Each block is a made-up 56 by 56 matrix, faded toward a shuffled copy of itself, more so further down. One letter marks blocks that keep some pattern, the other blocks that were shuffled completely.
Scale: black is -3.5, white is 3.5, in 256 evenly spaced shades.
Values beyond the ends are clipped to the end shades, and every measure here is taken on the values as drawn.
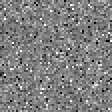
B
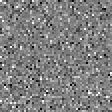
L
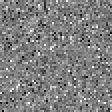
B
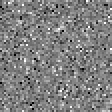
B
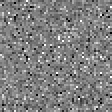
L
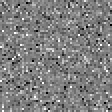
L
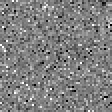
B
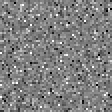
B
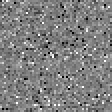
L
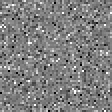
L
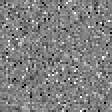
L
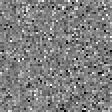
L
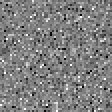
L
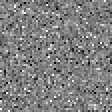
B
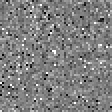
L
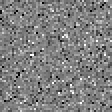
B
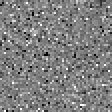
B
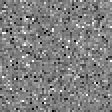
B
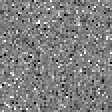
L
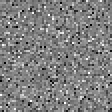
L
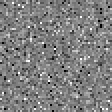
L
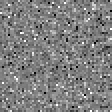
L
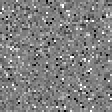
L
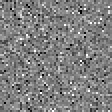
L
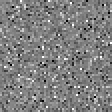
L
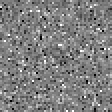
L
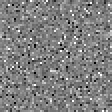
B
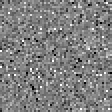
B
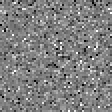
B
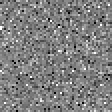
B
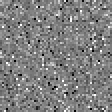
L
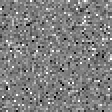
B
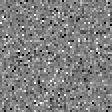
B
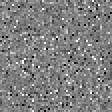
B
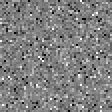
B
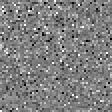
B
